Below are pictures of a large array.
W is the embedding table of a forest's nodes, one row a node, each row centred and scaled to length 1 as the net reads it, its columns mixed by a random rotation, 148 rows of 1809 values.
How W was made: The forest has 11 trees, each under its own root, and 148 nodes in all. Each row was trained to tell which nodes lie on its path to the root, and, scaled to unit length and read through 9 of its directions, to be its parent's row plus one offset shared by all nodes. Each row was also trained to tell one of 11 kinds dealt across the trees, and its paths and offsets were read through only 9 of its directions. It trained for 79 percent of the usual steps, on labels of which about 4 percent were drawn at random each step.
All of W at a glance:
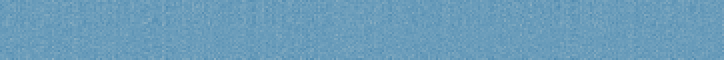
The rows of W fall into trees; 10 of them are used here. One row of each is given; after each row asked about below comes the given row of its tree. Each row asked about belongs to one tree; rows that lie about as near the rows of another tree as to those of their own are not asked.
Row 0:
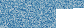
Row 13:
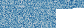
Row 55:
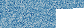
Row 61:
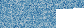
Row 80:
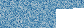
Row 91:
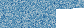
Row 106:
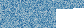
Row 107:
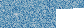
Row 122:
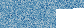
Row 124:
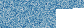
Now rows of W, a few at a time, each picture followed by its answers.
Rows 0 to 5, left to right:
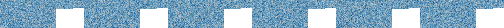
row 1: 106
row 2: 61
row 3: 0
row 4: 80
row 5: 0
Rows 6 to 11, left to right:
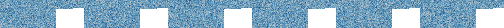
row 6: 91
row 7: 107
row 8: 91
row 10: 107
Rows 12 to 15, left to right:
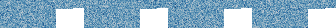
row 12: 106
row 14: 61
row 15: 106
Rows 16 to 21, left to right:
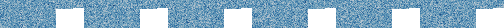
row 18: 107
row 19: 124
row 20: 107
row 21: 80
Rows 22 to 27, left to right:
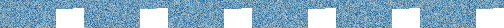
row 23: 0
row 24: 106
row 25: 61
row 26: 80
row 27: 107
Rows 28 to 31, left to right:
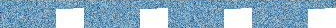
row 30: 124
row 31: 55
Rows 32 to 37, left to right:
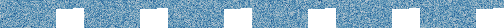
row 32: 122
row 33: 122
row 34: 80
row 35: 91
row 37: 106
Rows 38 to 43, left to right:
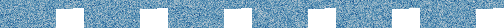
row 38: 106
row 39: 107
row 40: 107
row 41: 124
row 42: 13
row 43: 106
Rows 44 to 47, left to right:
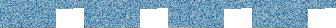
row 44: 107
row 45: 61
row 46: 91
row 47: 55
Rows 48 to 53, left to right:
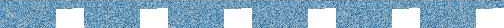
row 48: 55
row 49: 0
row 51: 55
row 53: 61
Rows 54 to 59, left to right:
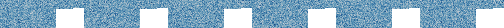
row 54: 107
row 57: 91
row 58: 0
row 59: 91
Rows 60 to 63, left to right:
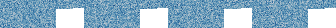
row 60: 124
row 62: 61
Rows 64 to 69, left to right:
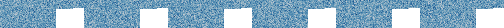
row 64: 107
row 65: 91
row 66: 106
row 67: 80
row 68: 13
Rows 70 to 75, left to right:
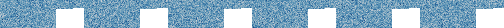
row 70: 122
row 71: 106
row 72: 0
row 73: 124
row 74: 122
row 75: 106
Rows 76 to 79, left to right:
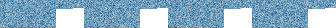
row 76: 0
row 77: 61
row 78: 124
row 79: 80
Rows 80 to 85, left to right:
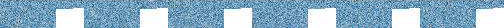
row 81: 124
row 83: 122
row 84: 91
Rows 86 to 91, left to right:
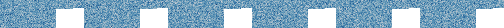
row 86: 106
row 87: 61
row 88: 107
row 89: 122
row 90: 124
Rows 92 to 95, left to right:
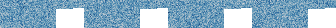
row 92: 91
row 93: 106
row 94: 0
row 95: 13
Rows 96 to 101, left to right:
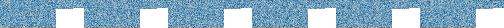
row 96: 0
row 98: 13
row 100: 61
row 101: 13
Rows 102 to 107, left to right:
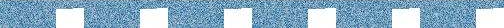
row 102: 91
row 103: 61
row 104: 107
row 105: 13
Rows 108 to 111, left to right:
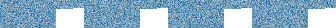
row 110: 91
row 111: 124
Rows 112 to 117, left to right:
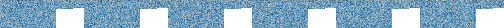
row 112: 91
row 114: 0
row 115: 80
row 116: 55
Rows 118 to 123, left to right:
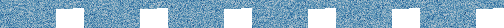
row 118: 106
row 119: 106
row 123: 122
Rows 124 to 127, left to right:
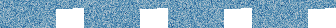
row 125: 107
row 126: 13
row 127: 61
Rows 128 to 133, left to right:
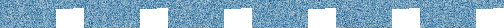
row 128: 61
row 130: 61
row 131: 91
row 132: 0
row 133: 0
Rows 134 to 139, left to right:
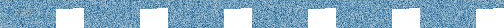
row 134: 91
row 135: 61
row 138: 0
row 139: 91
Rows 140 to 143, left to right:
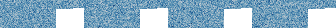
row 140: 0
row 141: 61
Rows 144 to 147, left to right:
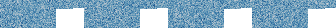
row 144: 106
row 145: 107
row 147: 0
